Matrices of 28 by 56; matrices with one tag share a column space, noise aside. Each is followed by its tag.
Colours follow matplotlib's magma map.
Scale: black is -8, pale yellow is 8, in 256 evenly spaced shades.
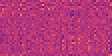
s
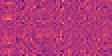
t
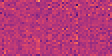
s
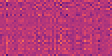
s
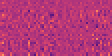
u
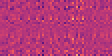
t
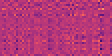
s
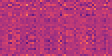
s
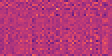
s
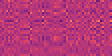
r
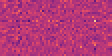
r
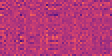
s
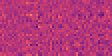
u
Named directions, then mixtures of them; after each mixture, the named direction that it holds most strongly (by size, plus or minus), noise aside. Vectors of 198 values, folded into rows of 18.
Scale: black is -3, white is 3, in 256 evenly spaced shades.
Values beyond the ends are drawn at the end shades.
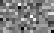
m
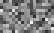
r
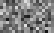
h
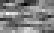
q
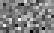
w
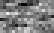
q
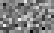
w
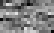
q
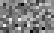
w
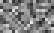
r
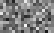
h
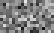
w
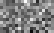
h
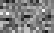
h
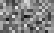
h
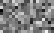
r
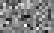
h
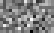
w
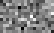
m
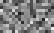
r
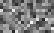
r
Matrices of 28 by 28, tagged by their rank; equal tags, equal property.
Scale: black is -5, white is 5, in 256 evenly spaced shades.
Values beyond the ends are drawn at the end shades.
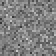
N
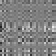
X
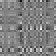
X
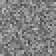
N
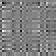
X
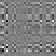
X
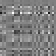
X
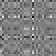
X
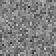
N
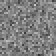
N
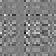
X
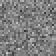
N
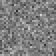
N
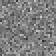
N
